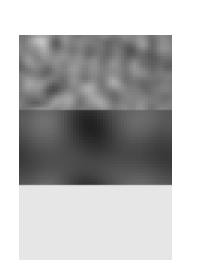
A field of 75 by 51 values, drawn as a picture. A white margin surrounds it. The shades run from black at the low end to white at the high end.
It is made of 3 by 1 panels. Panel 1,1: middling, blotchy. Panel 2,1: low, smooth. Panel 3,1: very high, flat.
